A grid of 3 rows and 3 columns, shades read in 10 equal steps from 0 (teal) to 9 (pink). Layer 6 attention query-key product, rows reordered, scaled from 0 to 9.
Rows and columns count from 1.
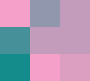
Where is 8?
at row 3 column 3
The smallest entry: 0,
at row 3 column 1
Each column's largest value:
9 9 8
